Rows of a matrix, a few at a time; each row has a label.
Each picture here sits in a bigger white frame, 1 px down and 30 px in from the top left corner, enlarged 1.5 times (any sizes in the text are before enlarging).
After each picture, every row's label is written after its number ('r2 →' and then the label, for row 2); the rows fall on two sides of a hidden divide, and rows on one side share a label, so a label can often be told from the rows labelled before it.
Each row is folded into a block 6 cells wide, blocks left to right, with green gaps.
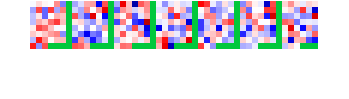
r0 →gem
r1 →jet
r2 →gem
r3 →jet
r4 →gem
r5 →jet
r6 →gem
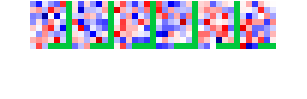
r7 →jet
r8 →jet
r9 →gem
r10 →jet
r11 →gem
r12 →gem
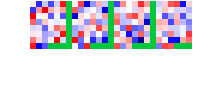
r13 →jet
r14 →gem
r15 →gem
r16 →jet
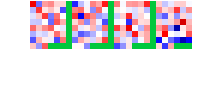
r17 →gem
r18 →jet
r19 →gem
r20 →gem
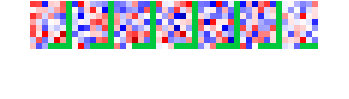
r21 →jet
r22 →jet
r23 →jet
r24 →gem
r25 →jet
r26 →gem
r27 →jet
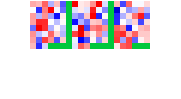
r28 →gem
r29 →gem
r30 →gem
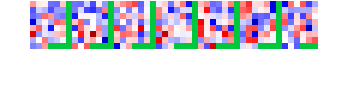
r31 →gem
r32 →gem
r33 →gem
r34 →gem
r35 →gem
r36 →gem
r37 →jet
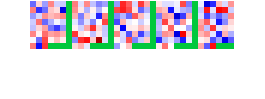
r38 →gem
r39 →jet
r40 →gem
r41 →gem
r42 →gem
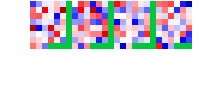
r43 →jet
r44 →gem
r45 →gem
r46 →gem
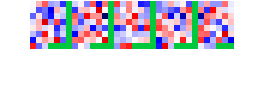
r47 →jet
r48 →jet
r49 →jet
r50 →jet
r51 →gem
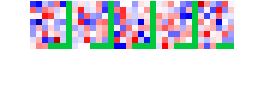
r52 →jet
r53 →gem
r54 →gem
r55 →jet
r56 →gem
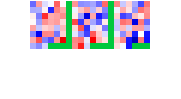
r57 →jet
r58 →jet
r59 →jet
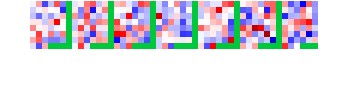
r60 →gem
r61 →jet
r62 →gem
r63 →jet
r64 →gem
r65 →gem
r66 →gem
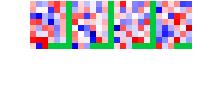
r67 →gem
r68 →jet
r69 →jet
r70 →jet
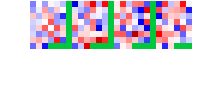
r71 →jet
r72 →jet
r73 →gem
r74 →gem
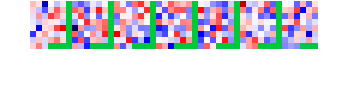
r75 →jet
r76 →jet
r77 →gem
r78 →jet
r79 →jet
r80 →gem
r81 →jet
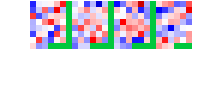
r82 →jet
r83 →jet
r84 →gem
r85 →jet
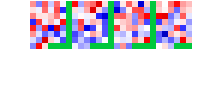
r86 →gem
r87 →gem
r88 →jet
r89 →jet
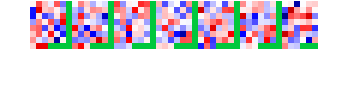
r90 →gem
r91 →jet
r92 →gem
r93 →jet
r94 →jet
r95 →jet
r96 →gem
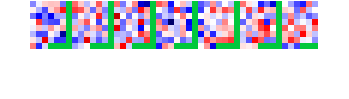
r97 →gem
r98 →gem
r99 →jet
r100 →gem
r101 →jet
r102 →gem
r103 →gem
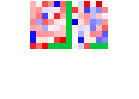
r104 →jet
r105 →gem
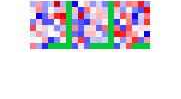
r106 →gem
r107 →jet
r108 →gem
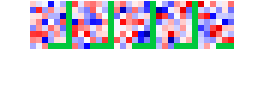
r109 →gem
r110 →gem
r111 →gem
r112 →jet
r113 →jet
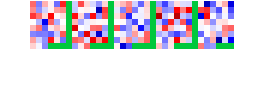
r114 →jet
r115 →jet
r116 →jet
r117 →jet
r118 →gem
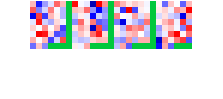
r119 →gem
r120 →gem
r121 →jet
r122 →jet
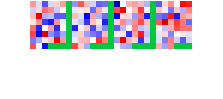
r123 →jet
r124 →jet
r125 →gem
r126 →gem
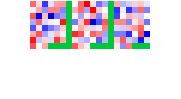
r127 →gem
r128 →gem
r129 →gem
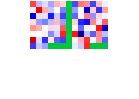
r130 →gem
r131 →gem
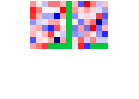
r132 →gem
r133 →jet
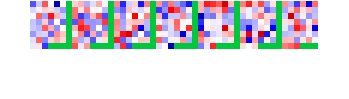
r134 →jet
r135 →gem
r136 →jet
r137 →jet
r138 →gem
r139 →gem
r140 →jet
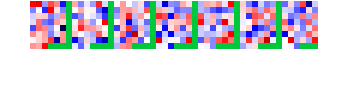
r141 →gem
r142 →gem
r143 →gem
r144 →jet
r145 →jet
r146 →jet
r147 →jet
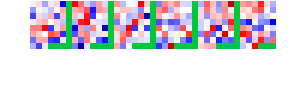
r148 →gem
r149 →gem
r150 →gem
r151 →gem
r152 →gem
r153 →gem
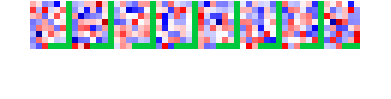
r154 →jet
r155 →gem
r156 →gem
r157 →jet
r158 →jet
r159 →gem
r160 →gem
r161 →jet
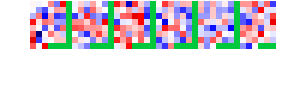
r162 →jet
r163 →gem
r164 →gem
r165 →gem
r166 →gem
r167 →gem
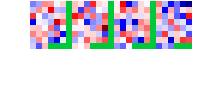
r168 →gem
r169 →jet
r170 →gem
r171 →jet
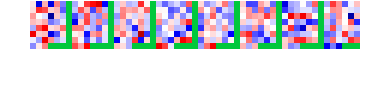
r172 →gem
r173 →gem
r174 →gem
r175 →jet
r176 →gem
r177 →gem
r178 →jet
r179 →jet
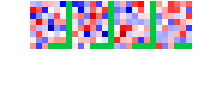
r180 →gem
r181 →jet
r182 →gem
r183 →gem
